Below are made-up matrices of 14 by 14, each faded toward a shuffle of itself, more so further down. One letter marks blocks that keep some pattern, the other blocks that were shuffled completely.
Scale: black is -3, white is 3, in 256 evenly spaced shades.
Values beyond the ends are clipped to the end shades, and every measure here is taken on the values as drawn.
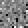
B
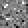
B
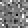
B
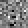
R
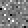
B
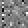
R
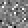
B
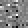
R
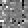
R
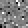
B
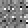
R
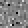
B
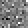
B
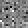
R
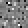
B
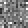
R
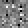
R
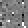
R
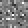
B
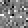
B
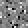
B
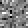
R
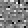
B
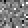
B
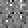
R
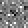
B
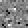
B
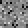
B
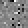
B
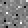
B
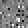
R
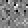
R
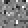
R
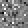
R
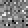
B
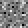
R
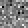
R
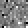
B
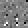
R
